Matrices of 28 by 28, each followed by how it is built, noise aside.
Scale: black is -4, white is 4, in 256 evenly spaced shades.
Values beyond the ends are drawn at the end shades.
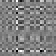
low rank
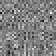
low rank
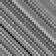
Toeplitz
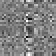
low rank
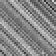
Toeplitz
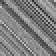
Toeplitz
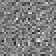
low rank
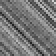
Toeplitz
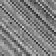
Toeplitz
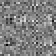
low rank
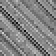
Toeplitz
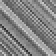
Toeplitz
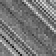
Toeplitz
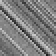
Toeplitz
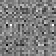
low rank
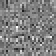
low rank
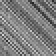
Toeplitz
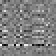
low rank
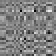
low rank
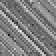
Toeplitz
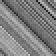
Toeplitz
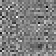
low rank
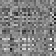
low rank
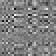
low rank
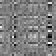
low rank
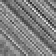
Toeplitz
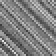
Toeplitz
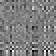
low rank
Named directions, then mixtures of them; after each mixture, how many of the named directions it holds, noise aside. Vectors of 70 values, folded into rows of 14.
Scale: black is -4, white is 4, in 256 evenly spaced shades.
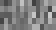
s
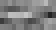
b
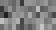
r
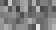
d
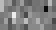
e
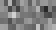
three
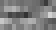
one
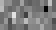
one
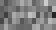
three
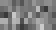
two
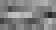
one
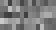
three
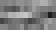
one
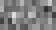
three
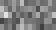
one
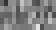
two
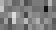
one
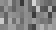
three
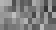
two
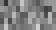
three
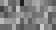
three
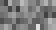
three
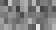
one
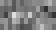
three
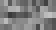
two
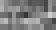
two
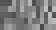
two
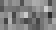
three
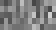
one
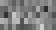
two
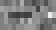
three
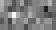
two
